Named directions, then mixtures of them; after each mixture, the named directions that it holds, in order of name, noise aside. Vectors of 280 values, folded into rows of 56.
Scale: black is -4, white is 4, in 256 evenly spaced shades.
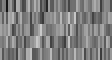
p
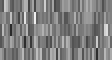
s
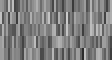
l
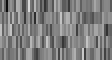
p, s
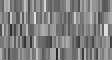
l, s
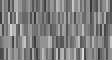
l, s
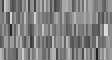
s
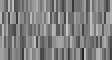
l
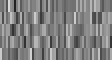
l, p, s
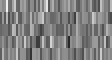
p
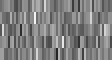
l, s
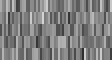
l, p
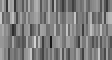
l, p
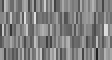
s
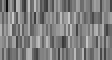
p, s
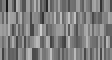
p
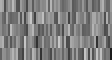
l, p, s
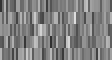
p, s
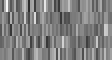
p, s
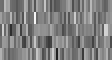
l, s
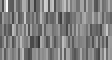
l, p, s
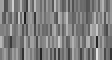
l, s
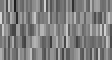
l, p, s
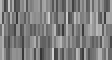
l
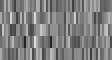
l, p, s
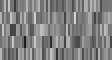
l, p, s
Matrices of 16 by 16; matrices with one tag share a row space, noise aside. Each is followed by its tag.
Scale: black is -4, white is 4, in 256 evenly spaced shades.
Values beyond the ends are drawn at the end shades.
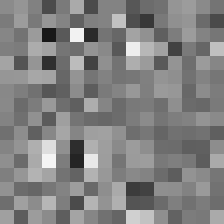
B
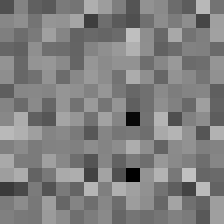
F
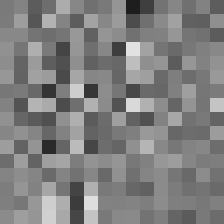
B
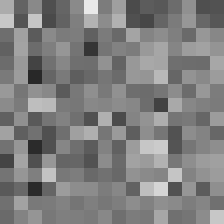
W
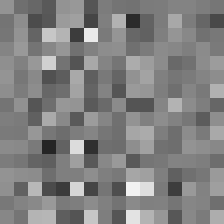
B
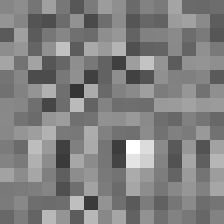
B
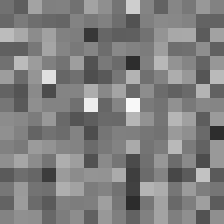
F
